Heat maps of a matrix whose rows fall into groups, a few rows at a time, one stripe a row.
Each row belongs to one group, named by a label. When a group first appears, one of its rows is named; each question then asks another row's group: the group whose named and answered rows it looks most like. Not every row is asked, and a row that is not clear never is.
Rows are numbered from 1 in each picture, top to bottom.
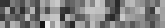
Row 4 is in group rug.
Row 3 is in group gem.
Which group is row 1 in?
gem
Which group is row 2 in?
gem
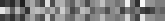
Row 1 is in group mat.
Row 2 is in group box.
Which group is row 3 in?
mat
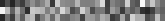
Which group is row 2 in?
box
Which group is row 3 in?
gem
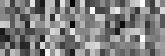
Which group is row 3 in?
mat
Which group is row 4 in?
box
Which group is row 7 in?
gem
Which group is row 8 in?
rug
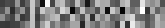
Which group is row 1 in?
mat
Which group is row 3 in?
gem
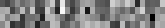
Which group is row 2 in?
box
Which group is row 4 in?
gem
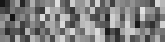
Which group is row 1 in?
gem
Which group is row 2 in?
rug
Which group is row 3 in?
box
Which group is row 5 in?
gem
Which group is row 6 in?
mat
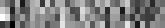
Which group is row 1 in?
mat
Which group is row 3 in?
box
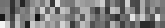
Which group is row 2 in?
box
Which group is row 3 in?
gem
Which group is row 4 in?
box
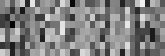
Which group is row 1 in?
box
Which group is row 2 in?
mat
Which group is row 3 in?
rug
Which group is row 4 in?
mat
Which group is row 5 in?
rug
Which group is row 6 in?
rug
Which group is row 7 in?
mat
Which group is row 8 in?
box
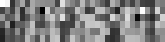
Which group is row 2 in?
mat
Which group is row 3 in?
rug
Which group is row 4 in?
gem
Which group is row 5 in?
gem
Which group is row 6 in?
gem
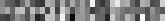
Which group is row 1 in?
rug
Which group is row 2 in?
box
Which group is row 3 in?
rug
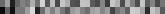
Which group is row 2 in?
gem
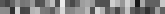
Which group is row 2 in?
mat
